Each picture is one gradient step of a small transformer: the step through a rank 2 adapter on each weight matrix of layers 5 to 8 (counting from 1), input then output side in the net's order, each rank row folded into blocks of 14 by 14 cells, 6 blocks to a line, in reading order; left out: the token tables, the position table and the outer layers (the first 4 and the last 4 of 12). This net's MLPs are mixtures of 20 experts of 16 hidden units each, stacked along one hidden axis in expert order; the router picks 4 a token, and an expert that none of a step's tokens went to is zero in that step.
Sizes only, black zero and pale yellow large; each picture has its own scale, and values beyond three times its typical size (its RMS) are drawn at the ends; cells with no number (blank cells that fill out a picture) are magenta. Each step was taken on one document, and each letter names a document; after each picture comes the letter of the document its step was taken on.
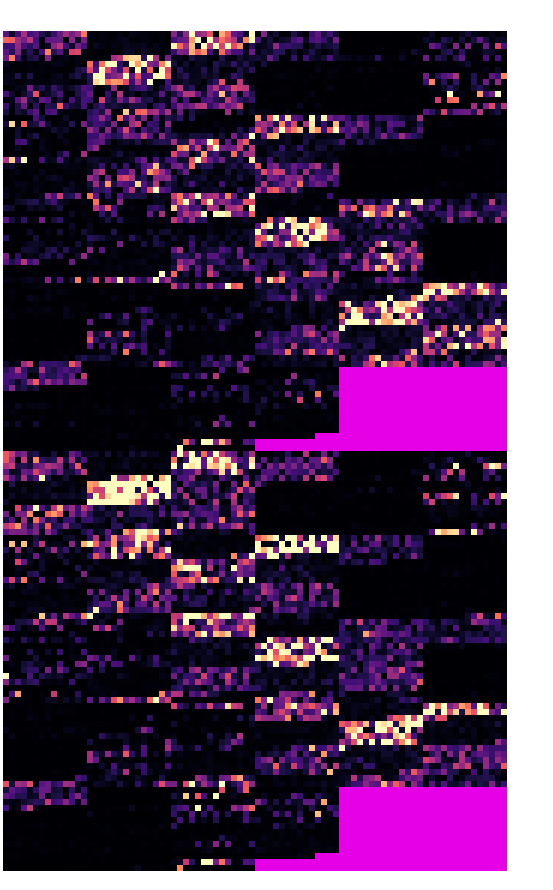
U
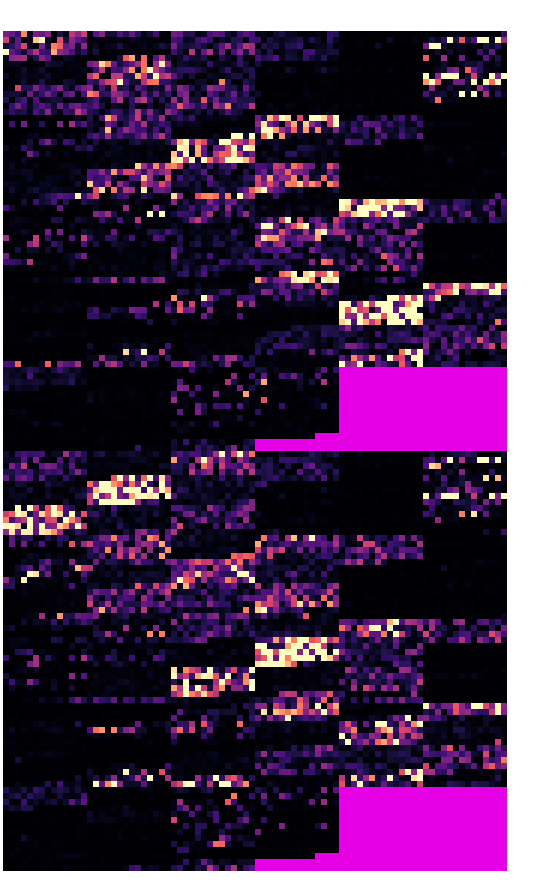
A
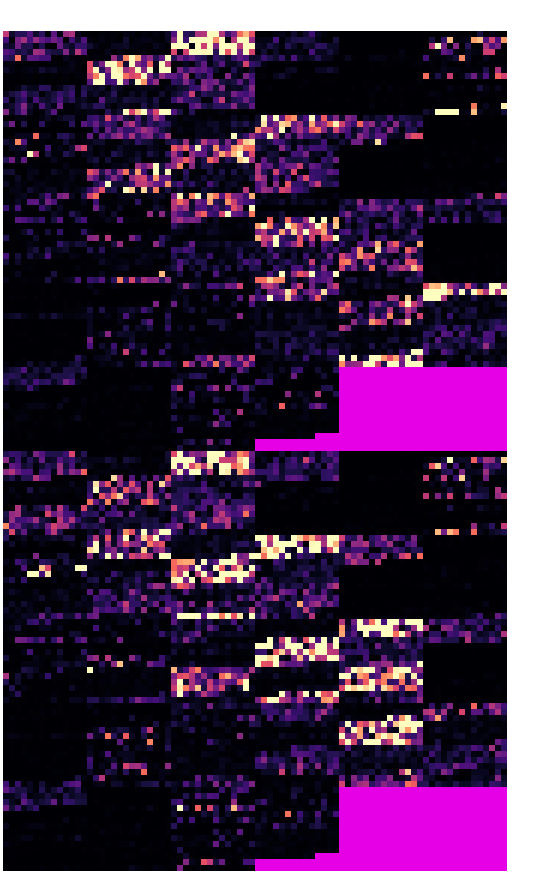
U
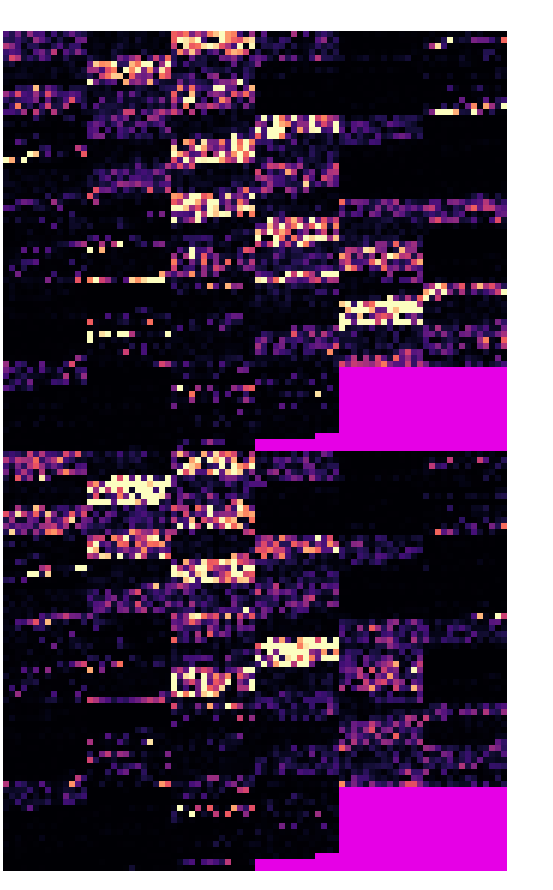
U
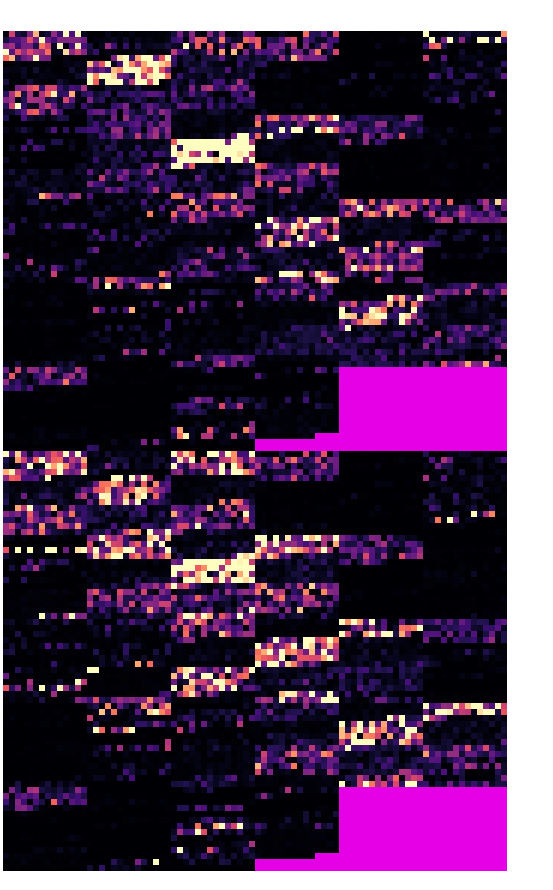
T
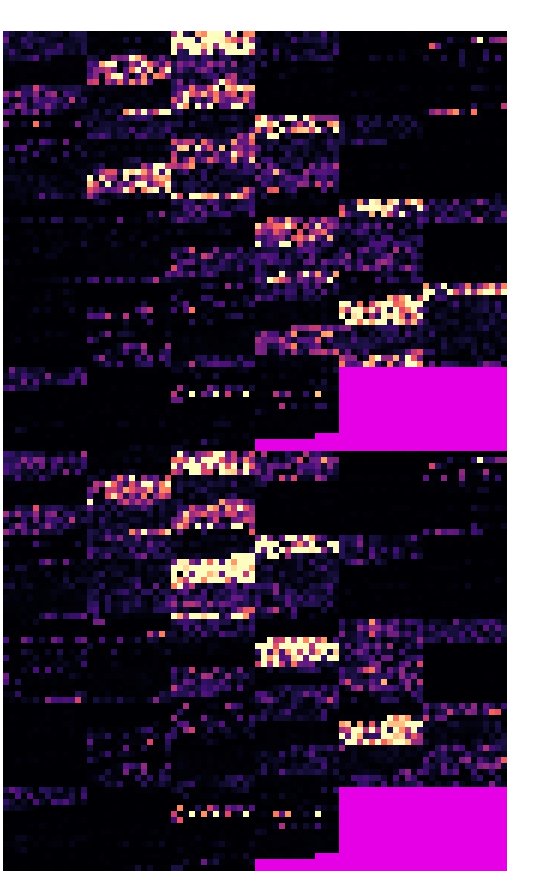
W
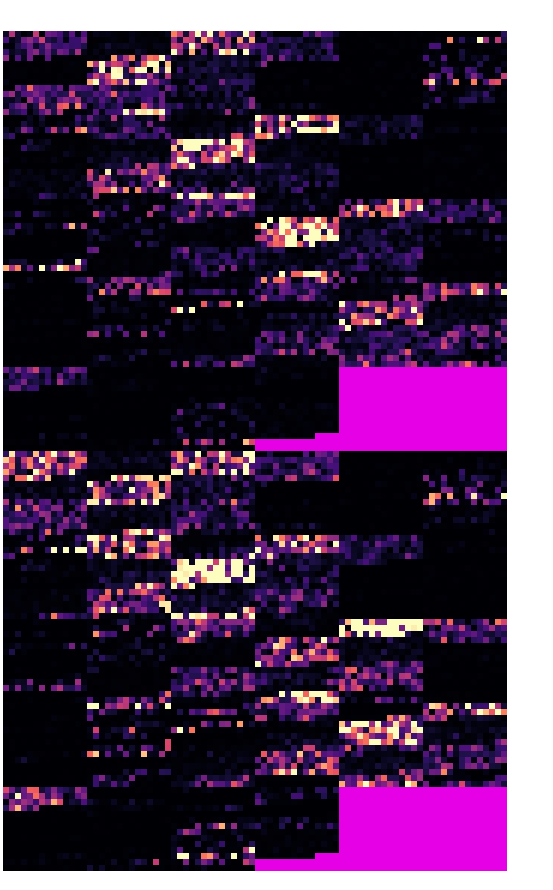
T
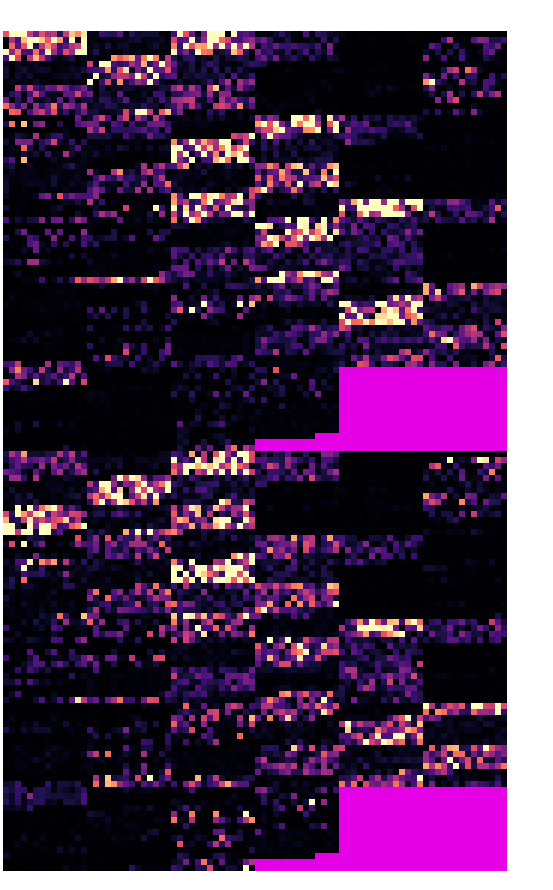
A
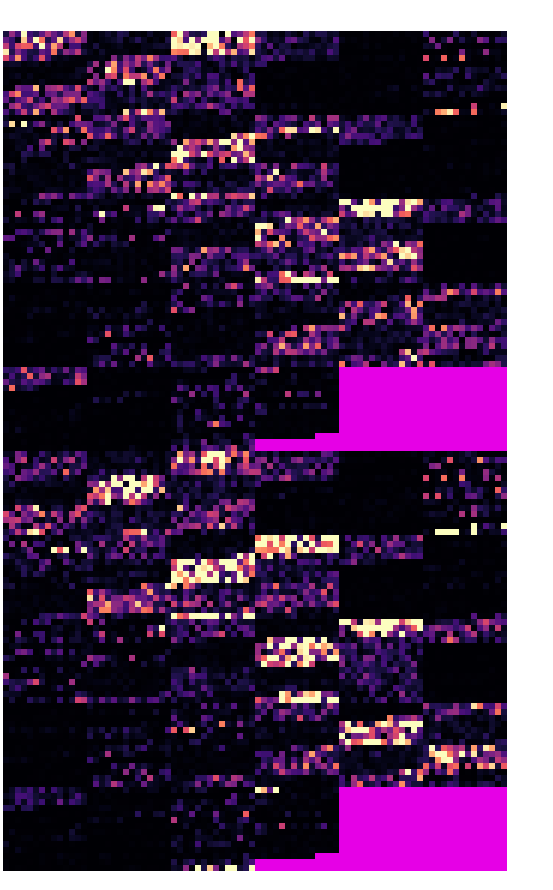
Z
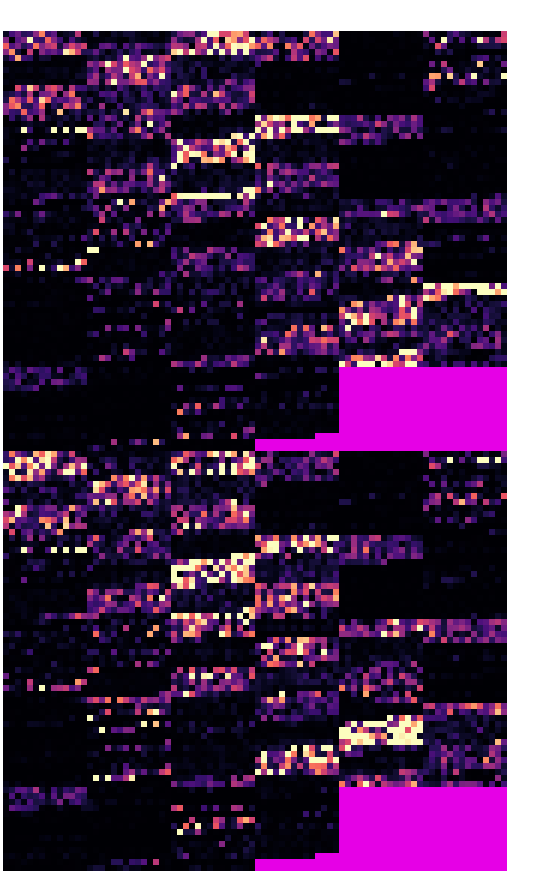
T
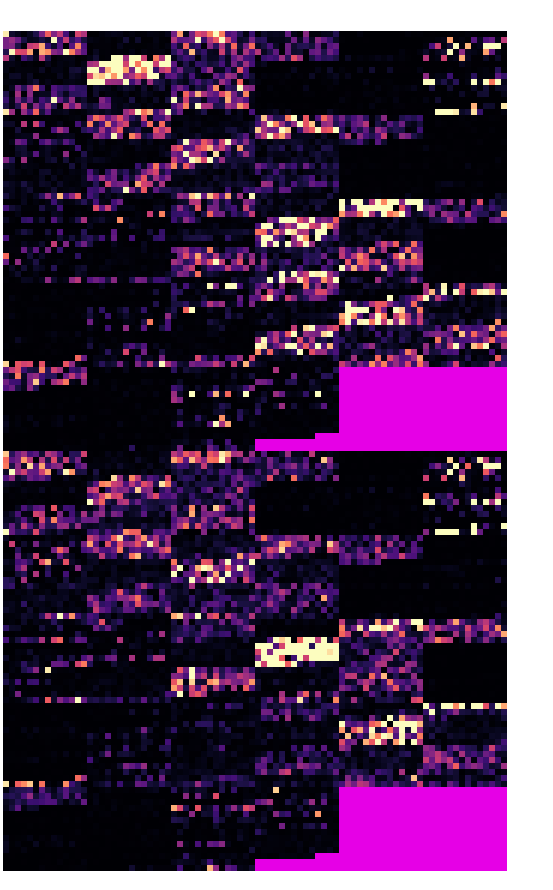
W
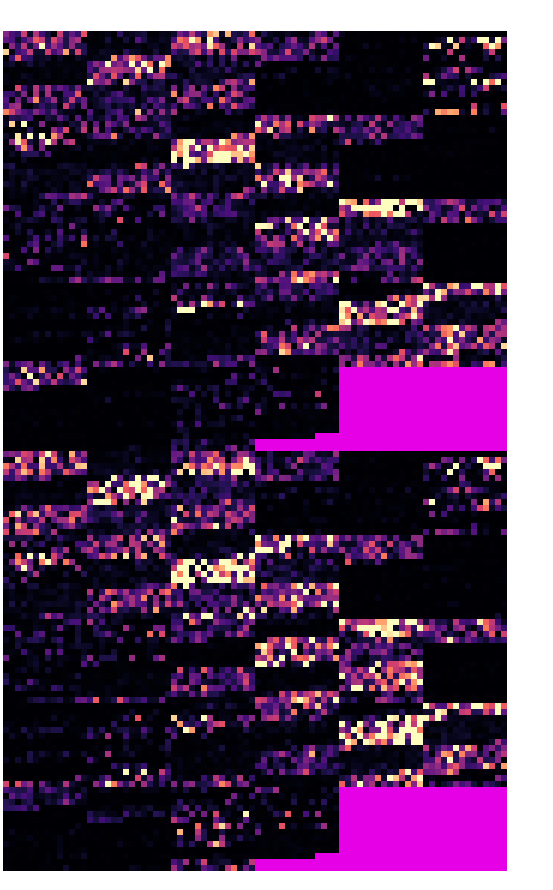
Z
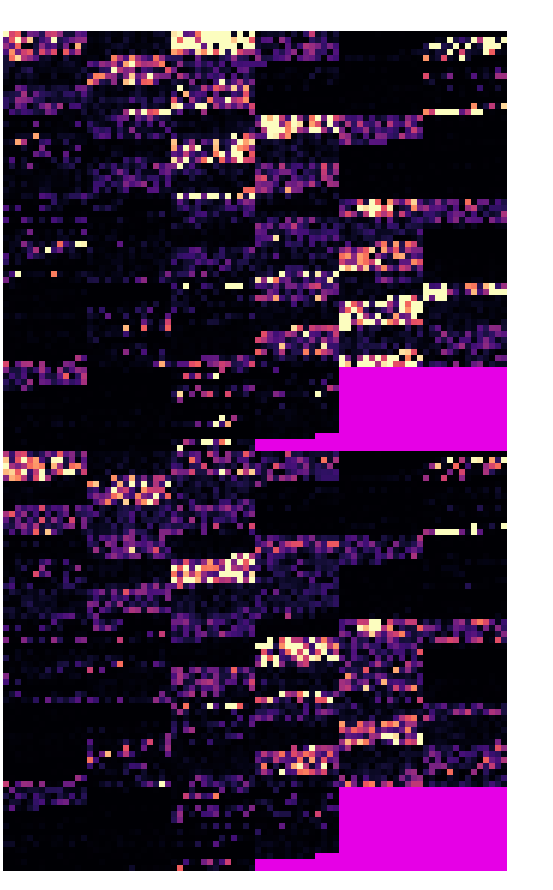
W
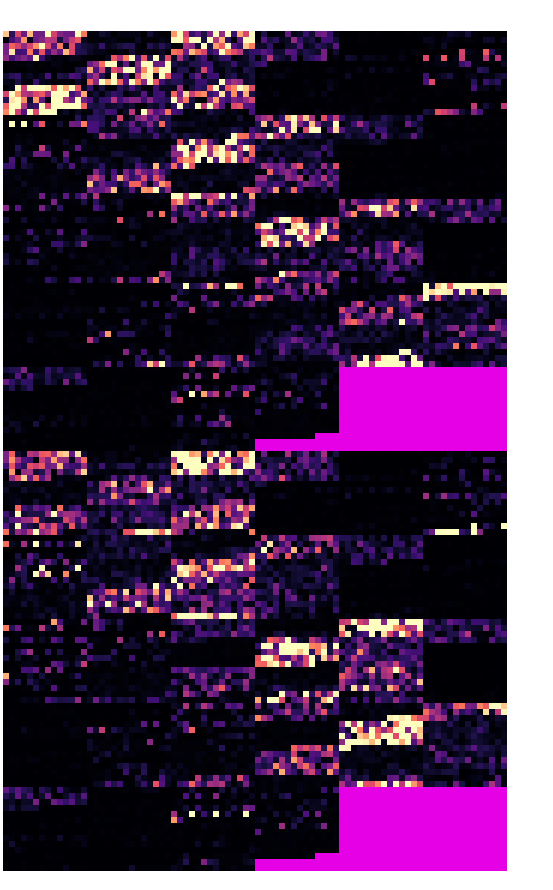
W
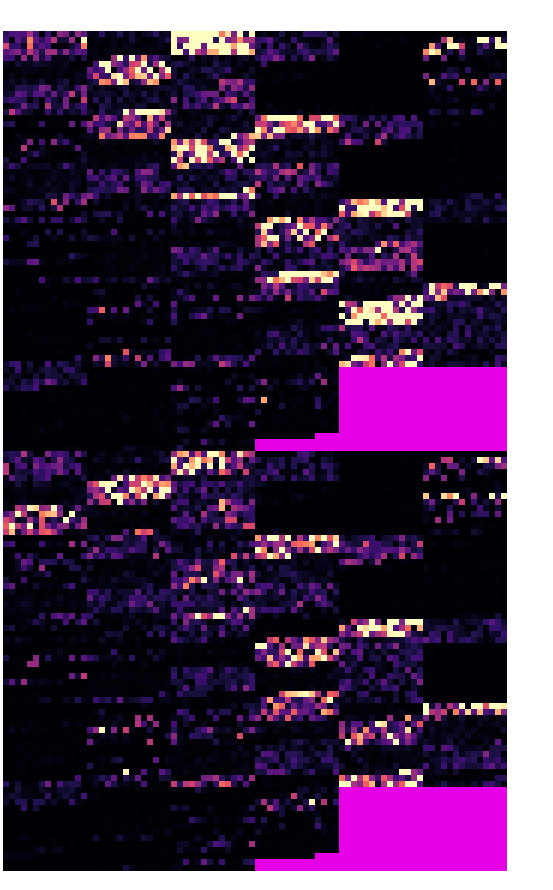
A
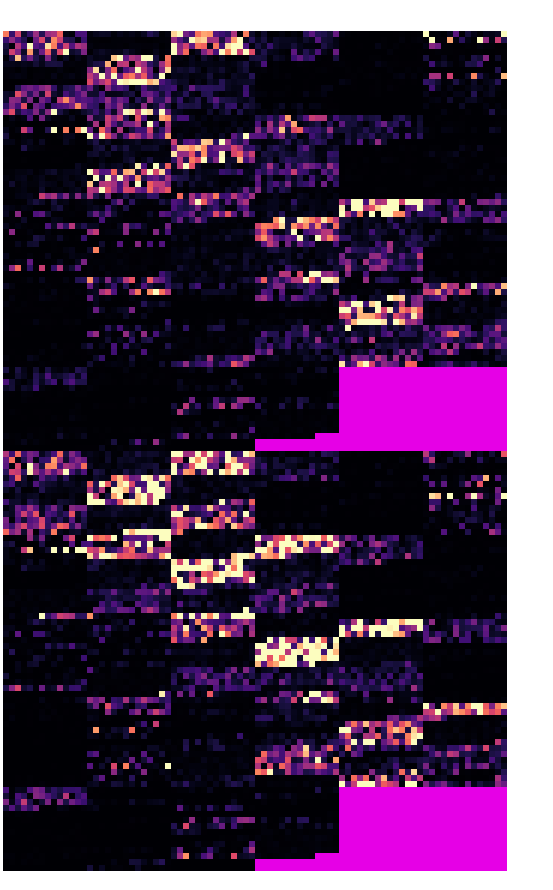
T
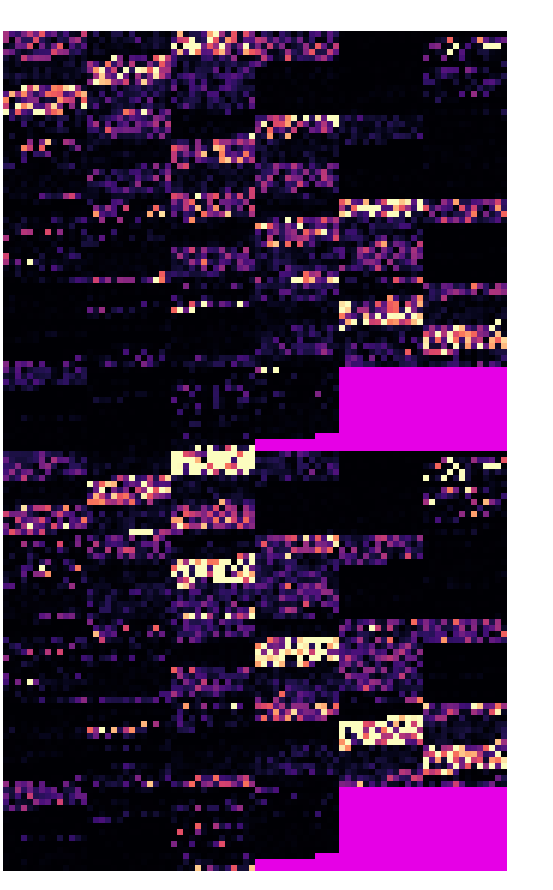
Z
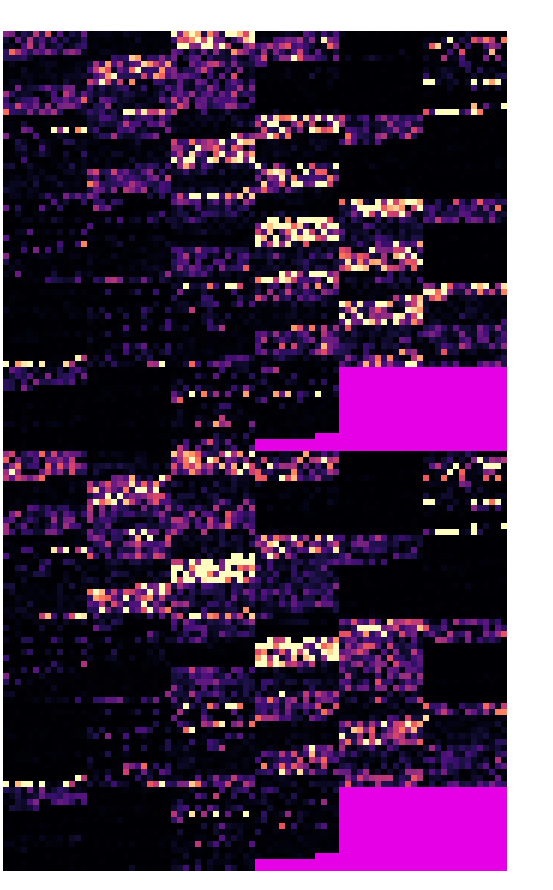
W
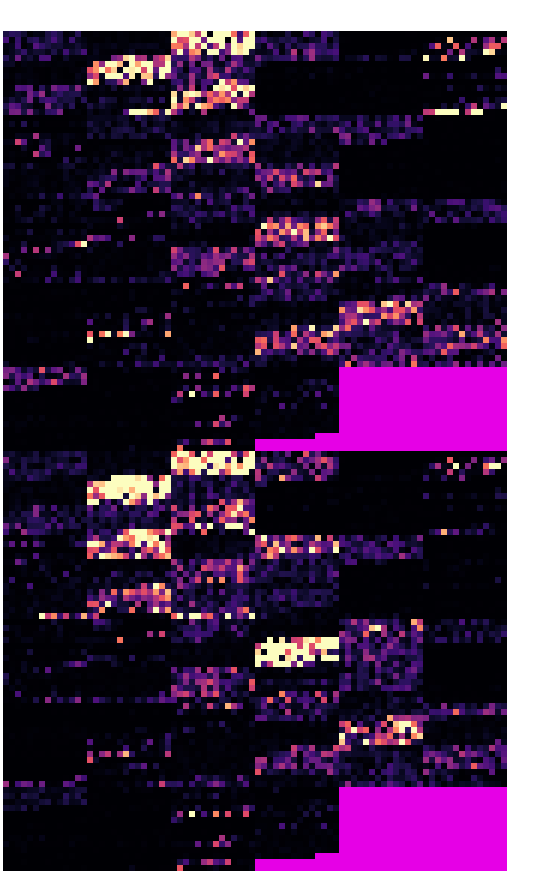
W
